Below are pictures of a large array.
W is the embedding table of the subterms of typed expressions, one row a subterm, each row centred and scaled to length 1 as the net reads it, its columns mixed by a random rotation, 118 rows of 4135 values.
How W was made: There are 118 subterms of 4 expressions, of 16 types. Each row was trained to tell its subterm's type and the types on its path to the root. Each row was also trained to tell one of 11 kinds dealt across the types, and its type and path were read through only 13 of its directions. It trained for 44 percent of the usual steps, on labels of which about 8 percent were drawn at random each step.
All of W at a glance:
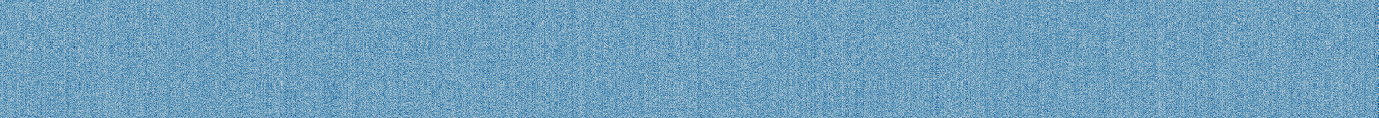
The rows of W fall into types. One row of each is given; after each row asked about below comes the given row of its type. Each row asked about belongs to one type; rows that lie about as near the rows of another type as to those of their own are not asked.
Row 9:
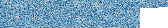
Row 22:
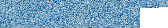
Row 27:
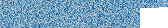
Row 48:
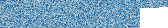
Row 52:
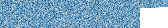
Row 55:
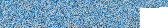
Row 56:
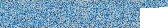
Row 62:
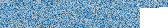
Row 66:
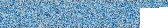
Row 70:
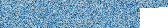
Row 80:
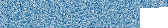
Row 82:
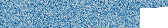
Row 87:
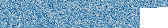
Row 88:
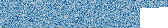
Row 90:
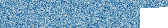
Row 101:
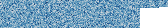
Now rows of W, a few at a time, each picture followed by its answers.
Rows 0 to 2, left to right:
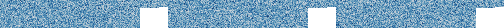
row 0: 87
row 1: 90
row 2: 82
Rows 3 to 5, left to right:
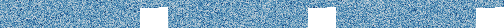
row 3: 87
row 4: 70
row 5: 82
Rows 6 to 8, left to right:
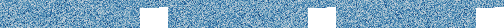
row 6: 101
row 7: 9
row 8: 87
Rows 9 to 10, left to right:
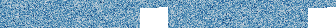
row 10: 56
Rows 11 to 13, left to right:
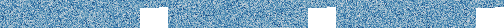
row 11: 22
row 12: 9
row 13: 87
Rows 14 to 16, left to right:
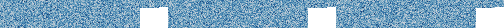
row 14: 66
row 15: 70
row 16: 70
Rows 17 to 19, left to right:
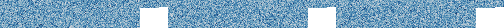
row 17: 70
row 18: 66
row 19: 66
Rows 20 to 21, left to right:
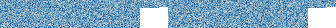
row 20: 82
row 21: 52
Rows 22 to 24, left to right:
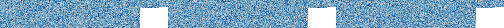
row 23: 82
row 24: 82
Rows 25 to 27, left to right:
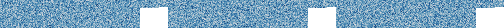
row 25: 22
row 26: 82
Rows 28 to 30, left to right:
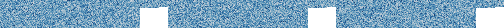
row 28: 9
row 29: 80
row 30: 90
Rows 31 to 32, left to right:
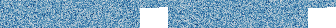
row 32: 52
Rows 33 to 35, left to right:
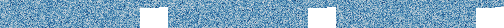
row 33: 66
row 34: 101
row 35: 56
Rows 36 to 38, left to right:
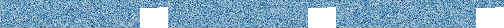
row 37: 80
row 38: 101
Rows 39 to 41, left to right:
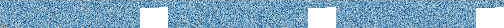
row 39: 80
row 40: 87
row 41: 62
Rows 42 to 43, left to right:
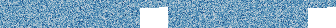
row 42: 48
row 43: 70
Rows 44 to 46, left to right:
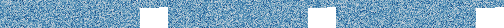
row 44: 62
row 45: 55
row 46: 70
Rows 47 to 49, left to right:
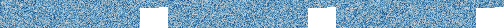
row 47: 70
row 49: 101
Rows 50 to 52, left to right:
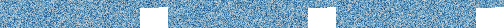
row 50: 101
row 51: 22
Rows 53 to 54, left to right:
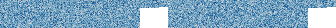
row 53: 70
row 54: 101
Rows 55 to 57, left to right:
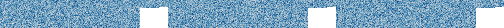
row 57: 87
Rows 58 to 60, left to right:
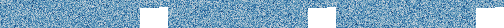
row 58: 62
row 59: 27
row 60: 22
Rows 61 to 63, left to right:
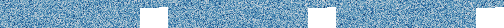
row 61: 56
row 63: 90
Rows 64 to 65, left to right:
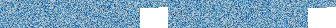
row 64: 90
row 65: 52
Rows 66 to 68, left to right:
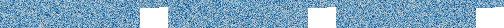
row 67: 80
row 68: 27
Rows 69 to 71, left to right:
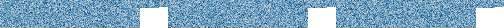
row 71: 87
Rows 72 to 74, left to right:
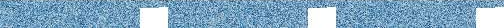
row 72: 88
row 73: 27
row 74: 80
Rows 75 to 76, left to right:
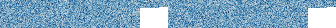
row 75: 55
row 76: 22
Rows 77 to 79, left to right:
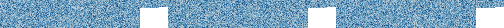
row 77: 87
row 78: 55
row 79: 22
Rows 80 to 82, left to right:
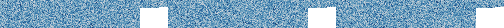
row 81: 88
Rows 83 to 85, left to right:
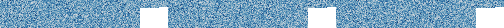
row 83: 88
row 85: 88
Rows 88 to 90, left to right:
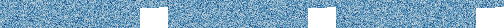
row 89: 82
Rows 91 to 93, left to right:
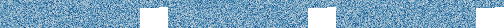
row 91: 62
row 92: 90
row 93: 22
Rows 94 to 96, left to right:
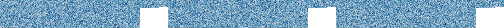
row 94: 48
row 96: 88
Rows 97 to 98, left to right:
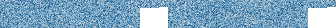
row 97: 90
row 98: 66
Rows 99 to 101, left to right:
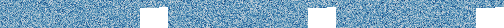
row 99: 48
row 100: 62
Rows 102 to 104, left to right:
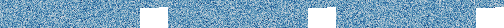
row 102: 27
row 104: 80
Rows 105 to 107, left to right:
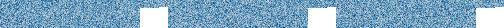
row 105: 55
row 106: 66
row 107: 27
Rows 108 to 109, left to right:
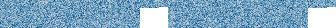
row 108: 82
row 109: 80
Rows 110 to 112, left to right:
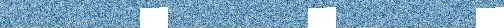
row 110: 101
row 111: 22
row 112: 66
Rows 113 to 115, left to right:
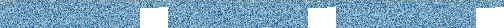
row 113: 90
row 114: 101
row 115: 55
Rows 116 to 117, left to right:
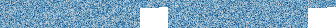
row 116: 48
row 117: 9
